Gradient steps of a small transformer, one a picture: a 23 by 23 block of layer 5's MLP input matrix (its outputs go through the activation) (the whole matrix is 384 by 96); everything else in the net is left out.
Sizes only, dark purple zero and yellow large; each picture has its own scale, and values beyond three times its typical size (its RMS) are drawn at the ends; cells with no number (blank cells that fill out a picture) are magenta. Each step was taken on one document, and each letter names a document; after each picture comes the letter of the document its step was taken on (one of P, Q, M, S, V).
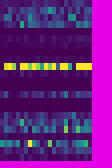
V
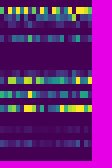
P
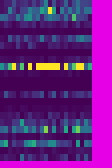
V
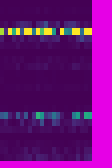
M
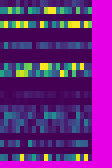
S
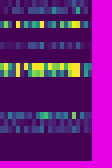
S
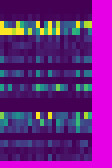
M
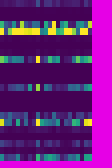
M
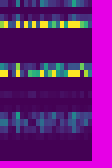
S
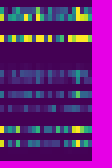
P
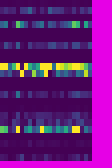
S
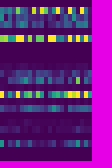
P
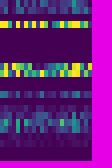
S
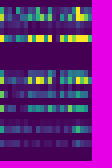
P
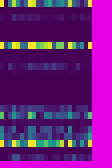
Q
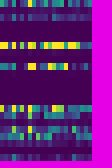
Q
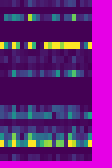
Q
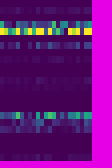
M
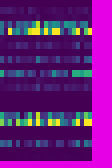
M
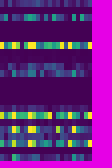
Q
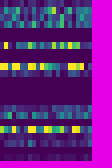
V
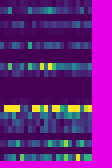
V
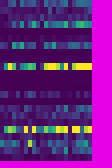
V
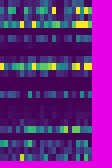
V
